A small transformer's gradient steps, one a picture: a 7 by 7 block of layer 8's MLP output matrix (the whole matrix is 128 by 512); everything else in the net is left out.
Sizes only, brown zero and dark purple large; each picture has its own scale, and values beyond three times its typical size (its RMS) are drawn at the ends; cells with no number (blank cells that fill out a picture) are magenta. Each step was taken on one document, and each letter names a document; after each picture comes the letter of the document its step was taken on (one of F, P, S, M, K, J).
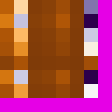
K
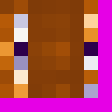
K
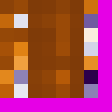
K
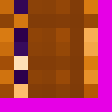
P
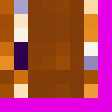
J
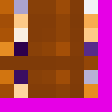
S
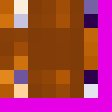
K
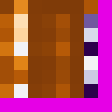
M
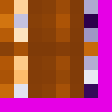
K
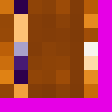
P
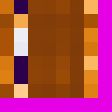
P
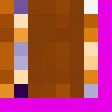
J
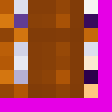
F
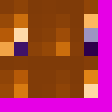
M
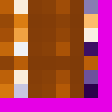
M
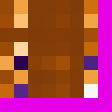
J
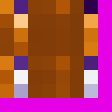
S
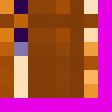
P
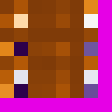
S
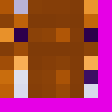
F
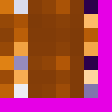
F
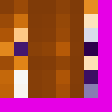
F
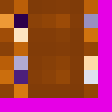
J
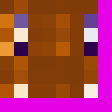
S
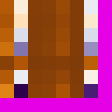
S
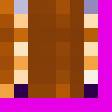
S
